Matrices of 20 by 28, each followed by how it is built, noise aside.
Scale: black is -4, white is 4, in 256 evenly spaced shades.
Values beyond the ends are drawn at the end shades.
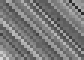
Toeplitz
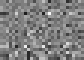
low rank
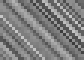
Toeplitz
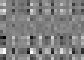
low rank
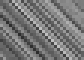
Toeplitz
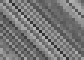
Toeplitz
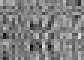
low rank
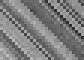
Toeplitz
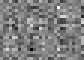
low rank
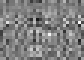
low rank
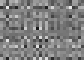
low rank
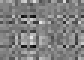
low rank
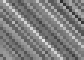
Toeplitz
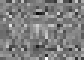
low rank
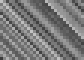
Toeplitz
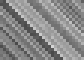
Toeplitz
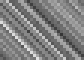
Toeplitz
